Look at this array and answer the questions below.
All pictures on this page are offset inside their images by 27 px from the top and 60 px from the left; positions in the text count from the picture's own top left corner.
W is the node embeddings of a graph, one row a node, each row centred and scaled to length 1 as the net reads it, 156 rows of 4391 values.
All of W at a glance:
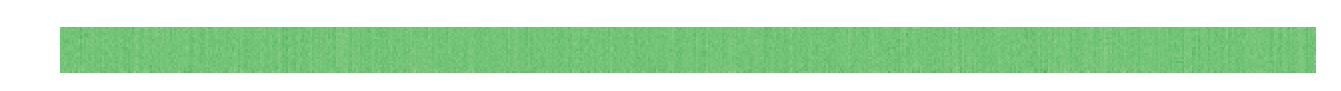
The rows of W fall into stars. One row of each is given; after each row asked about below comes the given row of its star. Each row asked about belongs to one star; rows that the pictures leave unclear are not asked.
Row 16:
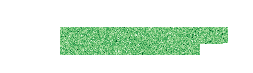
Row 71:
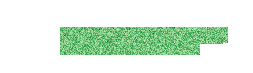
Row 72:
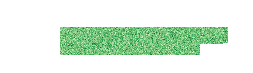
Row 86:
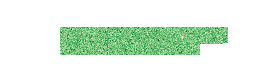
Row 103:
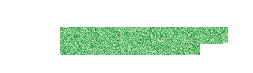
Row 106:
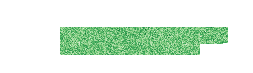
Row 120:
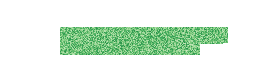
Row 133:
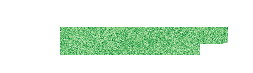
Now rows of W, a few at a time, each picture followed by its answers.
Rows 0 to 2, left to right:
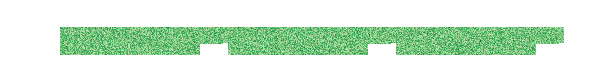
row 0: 103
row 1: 72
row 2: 16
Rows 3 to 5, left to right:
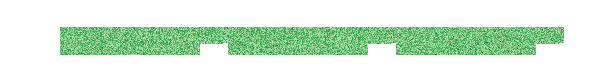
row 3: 133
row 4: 72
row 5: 120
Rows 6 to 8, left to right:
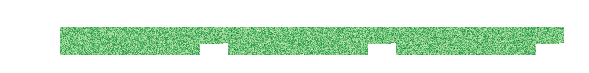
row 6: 16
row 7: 133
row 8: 16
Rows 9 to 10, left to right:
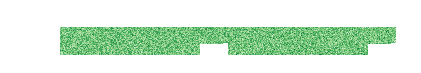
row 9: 106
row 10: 72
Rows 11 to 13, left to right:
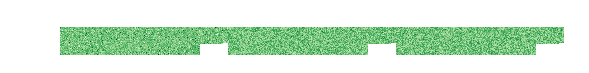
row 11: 103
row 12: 106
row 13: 133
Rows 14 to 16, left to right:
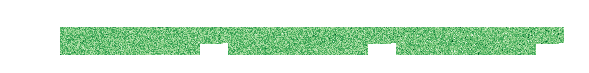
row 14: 103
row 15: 120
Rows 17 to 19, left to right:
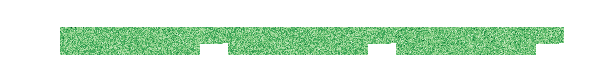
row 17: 106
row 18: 103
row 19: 72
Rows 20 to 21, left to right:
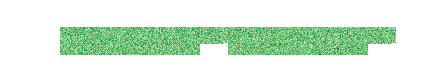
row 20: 16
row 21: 72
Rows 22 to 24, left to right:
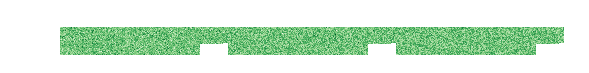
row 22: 72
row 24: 71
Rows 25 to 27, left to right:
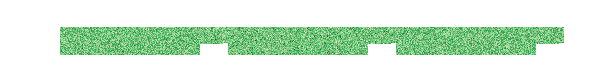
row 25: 16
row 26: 72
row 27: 16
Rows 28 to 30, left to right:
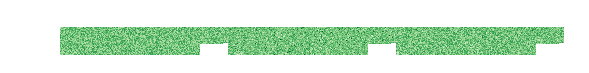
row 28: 72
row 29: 71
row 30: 72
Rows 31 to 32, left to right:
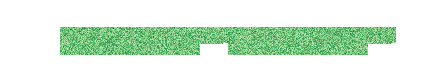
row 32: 133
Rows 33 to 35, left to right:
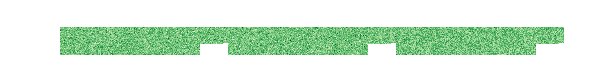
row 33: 133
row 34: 16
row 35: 133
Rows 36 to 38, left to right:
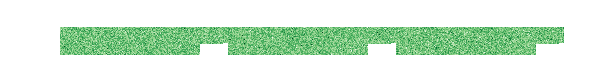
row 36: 72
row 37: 133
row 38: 133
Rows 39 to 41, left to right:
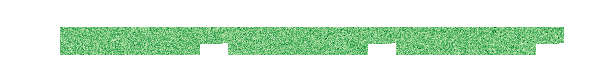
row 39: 103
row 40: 72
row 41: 106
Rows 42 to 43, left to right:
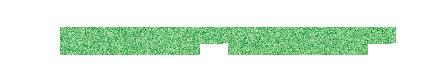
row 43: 71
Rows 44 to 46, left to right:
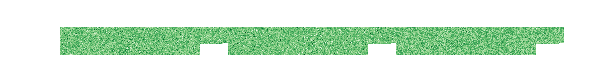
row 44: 86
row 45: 71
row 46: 133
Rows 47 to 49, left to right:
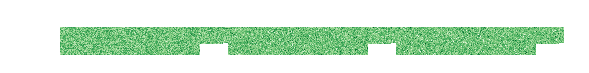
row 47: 72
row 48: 86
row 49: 16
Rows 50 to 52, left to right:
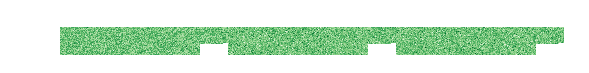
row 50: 86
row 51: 106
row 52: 86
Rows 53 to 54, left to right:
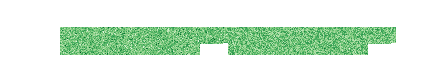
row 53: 86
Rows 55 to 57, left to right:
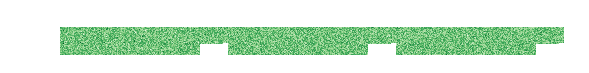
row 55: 103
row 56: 72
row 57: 71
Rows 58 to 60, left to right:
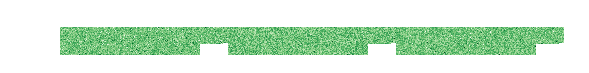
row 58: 86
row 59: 103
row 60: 133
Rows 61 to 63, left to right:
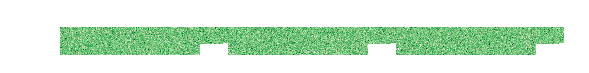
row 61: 103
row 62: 106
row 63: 120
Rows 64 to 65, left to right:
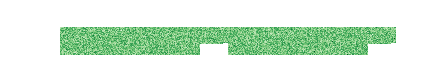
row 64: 72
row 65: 16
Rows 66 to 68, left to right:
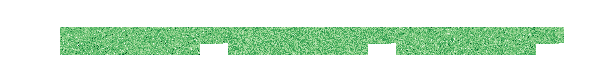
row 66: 120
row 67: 71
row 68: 16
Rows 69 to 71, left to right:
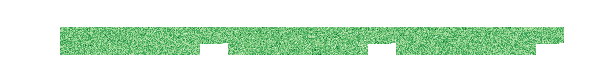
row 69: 106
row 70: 72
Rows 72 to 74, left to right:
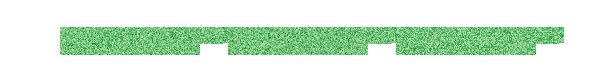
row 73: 133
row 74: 106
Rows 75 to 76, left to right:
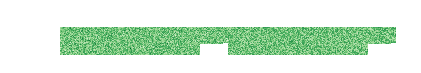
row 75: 72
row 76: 106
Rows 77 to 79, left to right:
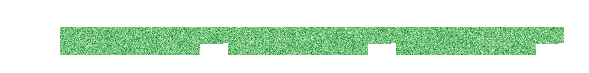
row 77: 72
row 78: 133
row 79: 106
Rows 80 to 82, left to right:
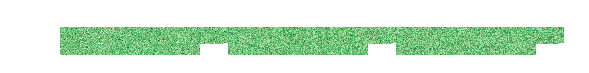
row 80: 86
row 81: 133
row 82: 106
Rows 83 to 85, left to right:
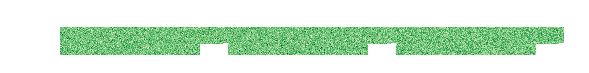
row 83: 133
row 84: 16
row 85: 71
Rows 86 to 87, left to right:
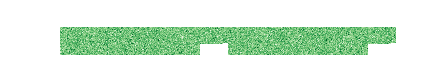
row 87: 86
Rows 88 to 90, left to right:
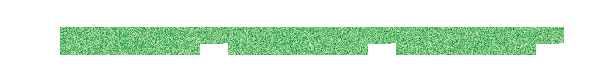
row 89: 72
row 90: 133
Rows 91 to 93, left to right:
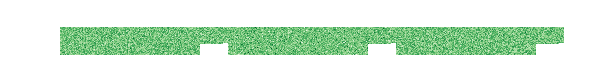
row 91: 103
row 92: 86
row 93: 86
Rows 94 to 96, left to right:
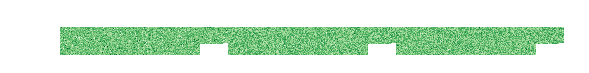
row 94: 71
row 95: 86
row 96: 106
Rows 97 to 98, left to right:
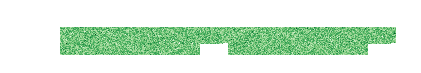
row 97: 71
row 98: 86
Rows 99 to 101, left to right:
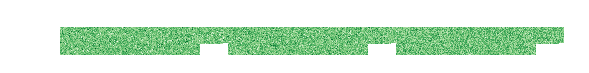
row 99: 16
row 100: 72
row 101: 133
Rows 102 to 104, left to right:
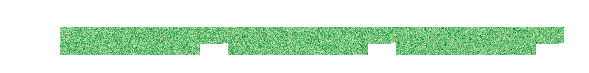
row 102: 86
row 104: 103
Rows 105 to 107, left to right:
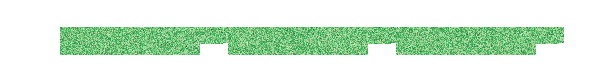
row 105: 71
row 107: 106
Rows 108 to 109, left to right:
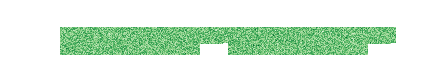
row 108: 71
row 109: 106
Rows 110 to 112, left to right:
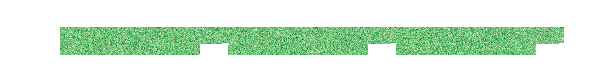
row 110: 106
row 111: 16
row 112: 133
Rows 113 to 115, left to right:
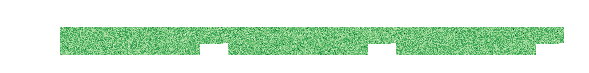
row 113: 103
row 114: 72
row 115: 120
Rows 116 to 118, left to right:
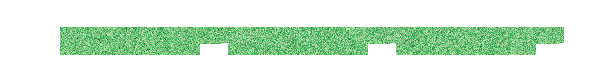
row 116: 71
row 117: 133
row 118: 86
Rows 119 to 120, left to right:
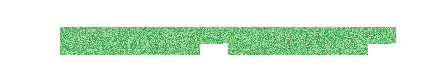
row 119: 71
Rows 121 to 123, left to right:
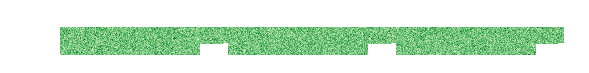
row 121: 133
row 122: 16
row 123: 106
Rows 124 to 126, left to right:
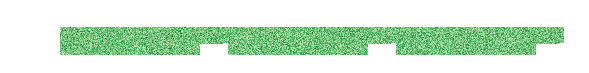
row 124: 72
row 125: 16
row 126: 103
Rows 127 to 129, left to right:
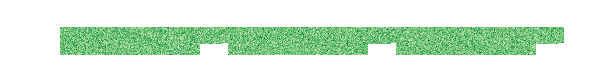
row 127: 103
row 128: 103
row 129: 106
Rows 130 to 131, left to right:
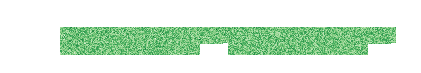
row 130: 72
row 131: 71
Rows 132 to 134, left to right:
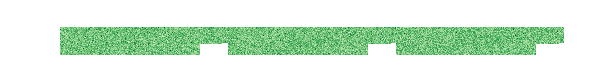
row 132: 106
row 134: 120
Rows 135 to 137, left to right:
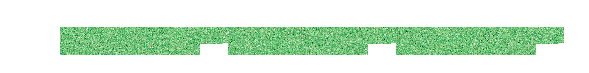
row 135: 71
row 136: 103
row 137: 71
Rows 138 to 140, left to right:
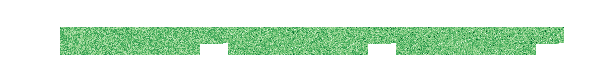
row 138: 103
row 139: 106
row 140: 103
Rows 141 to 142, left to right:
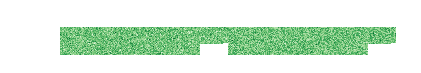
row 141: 133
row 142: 133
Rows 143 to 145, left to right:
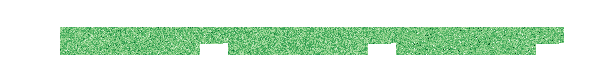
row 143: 106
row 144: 120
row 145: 120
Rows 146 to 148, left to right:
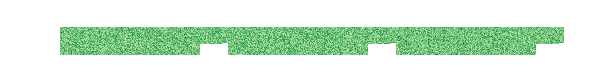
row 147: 86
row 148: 72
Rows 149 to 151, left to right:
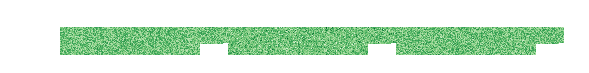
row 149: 133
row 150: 106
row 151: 86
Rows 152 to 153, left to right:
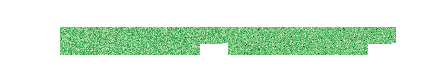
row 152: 120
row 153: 120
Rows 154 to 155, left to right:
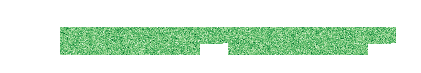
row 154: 86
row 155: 133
